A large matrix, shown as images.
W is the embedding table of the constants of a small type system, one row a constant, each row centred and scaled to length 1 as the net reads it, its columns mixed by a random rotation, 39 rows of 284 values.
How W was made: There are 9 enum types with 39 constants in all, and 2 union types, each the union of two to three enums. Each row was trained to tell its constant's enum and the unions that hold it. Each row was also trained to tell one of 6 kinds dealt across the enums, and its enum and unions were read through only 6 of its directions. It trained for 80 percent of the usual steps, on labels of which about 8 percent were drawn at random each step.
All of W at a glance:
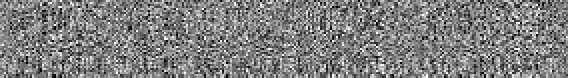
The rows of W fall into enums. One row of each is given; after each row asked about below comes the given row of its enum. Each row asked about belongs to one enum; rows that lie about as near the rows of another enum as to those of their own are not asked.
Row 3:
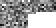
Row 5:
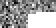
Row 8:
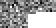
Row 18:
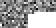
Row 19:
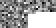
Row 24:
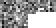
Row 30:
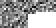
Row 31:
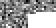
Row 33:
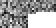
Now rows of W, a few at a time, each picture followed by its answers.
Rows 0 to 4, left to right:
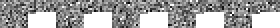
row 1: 30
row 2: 5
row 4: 31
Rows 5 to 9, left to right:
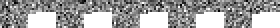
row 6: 31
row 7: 5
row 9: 30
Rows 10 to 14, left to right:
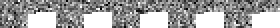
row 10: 5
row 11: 24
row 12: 30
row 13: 8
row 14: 8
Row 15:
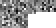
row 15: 3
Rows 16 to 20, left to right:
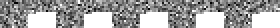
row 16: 5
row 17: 33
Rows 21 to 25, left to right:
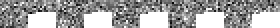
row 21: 30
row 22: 33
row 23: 3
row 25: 5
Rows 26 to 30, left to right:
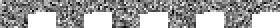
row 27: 3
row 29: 33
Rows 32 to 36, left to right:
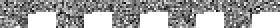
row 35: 3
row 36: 30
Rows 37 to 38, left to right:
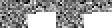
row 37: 31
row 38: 31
